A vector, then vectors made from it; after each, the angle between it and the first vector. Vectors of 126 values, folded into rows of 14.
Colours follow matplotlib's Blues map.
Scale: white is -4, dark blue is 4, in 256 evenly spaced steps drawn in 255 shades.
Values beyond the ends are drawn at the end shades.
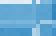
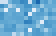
orthogonal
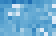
partly opposed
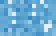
orthogonal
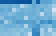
nearly opposite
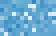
orthogonal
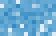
orthogonal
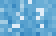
orthogonal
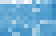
nearly parallel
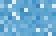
orthogonal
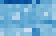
nearly opposite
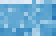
nearly parallel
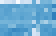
nearly parallel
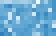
partly aligned
